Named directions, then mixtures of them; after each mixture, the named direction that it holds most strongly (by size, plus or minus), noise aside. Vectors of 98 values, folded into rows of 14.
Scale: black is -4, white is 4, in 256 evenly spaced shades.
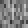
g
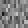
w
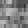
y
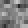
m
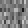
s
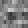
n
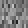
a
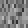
a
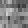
y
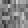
w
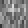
g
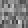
a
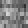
y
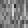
g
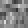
m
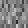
a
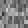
w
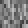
g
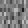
s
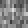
g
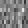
s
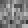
g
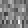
s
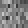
w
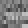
n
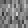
w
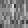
g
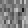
s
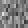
w
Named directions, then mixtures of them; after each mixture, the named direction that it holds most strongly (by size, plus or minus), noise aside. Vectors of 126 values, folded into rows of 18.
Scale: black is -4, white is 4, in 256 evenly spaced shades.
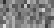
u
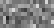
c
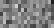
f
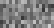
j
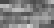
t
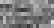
t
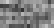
t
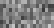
j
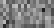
u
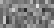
c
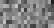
f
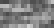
t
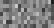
f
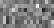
c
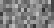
f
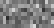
c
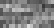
t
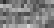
t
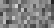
f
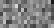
f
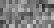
j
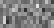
c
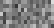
f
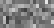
c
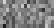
u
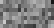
f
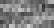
t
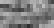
t
